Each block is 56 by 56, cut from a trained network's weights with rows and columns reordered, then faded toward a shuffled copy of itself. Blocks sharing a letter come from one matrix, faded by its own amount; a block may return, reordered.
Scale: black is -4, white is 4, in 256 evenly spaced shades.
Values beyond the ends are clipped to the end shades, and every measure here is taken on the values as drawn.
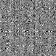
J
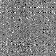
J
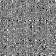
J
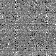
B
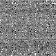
B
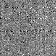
J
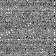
B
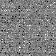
B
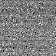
B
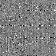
J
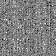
J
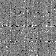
J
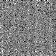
J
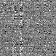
B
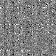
J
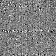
J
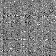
J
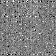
J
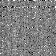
J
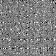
J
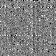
J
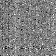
J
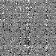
B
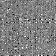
J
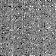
J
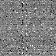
B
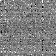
B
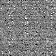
B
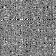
J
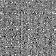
J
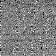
B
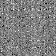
J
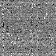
B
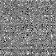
B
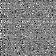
B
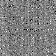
J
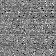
B
